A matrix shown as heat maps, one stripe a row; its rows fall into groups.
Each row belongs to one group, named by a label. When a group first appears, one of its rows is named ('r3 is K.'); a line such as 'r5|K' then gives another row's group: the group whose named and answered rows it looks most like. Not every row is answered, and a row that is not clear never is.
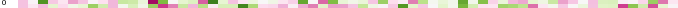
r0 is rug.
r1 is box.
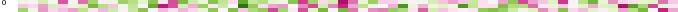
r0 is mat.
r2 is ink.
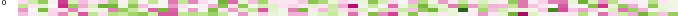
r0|mat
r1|mat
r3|mat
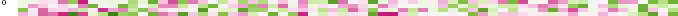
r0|mat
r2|ink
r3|mat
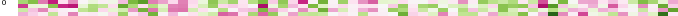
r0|ink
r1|box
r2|ink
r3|box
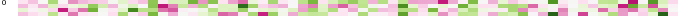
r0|rug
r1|box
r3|box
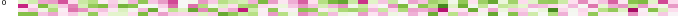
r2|rug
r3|ink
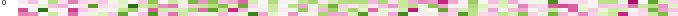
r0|rug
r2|rug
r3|box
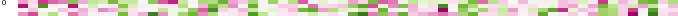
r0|mat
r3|rug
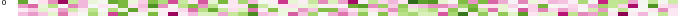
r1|rug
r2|mat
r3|box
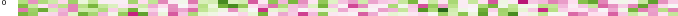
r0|mat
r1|ink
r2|box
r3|ink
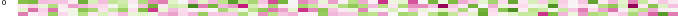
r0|ink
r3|box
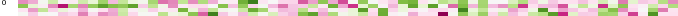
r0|box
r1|mat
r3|rug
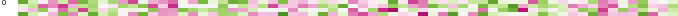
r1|ink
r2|mat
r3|ink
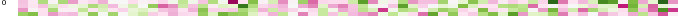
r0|rug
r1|box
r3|ink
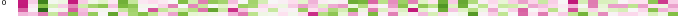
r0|rug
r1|box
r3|mat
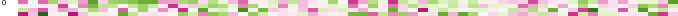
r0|mat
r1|mat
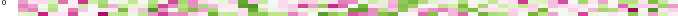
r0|mat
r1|box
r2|rug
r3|ink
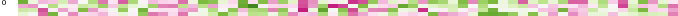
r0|ink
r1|box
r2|ink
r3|ink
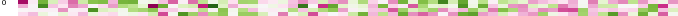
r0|box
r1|rug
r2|mat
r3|rug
